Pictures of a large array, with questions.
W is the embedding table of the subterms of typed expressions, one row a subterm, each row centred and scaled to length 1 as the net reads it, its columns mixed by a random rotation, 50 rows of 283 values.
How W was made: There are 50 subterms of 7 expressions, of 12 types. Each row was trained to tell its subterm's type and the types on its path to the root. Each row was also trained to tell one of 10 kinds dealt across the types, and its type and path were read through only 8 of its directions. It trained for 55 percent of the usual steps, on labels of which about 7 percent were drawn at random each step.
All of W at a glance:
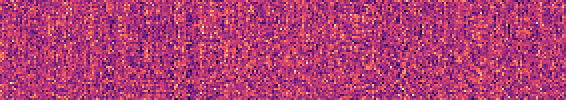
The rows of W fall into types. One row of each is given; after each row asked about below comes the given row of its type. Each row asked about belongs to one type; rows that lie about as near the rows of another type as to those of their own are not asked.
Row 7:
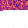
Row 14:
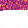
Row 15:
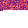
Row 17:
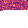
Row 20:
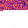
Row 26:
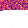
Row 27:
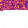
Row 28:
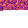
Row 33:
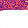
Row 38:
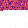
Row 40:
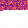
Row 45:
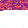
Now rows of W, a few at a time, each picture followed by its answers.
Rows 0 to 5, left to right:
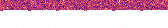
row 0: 20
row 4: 27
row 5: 33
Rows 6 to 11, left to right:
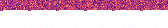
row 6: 27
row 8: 15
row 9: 38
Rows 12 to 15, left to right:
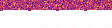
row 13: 15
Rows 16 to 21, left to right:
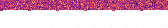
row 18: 15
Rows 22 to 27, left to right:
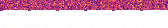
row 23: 7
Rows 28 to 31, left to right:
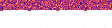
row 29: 20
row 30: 27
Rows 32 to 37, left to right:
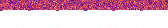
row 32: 38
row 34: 40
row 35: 20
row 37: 38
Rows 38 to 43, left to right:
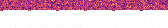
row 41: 15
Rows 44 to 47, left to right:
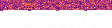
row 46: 28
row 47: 27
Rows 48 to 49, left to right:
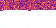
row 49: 20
